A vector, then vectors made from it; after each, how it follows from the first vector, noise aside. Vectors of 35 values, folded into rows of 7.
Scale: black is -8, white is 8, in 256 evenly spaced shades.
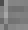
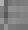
negated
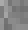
sign-scrambled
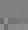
partly zeroed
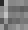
scaled up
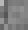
negated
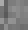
negated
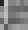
scaled up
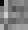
scaled up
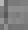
negated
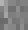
sign-scrambled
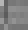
negated
